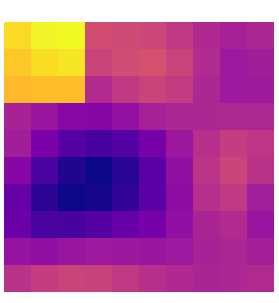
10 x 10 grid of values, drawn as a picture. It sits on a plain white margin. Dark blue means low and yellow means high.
Neither half mirrors the other. The top left is the ninth with the highest average. On average the colour sits 40% of the way up the scale. In the top left lies a patch that is higher than the rest.
